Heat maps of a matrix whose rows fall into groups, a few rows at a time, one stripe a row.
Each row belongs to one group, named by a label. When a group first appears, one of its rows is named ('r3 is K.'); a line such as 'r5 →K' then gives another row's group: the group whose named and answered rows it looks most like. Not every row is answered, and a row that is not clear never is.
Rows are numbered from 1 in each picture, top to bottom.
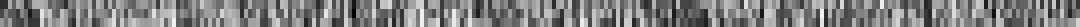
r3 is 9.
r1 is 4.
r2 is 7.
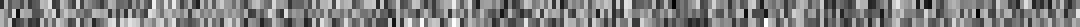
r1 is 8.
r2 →7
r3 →9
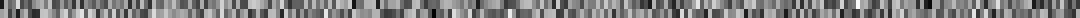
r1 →8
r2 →7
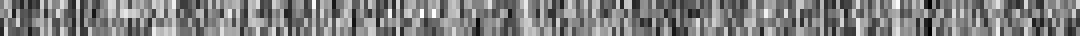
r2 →9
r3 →8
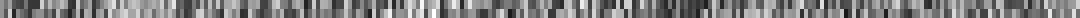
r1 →9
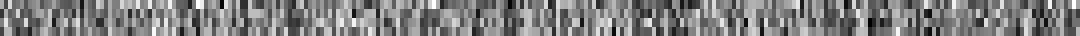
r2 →8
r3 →8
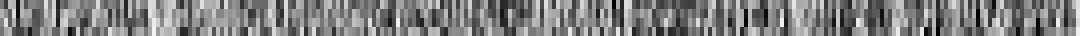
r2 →7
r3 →7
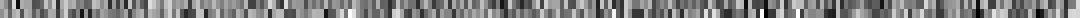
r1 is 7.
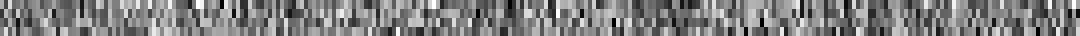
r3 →4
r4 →7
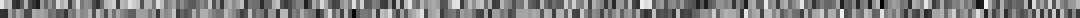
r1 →9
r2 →4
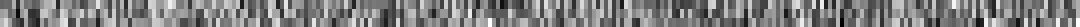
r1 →7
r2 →7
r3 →9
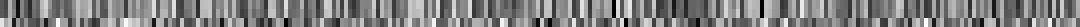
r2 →4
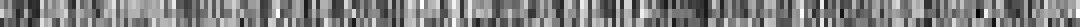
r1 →9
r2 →9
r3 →7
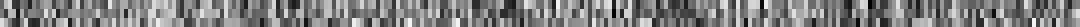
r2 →4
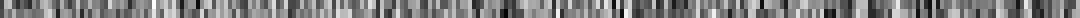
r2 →8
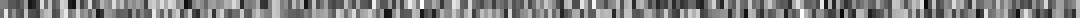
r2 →8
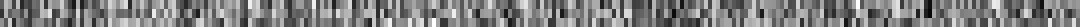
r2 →8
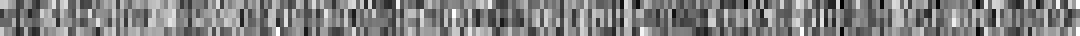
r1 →9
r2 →7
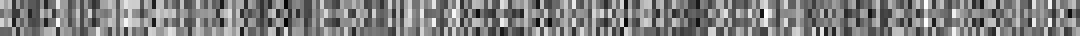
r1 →9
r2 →7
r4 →7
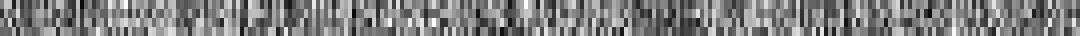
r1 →9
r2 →8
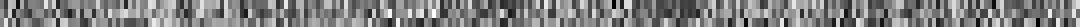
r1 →4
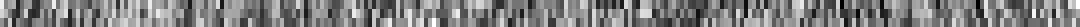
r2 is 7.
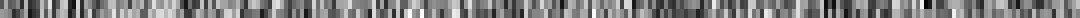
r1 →8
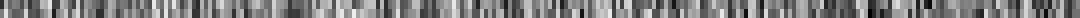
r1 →8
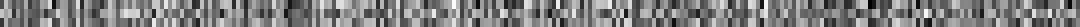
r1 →8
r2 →9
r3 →8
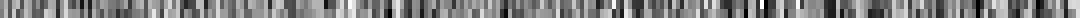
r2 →8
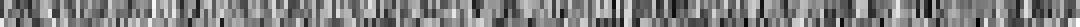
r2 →8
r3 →9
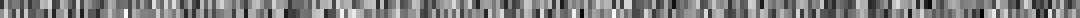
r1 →8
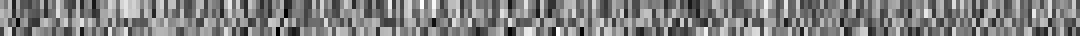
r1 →9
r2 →9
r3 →7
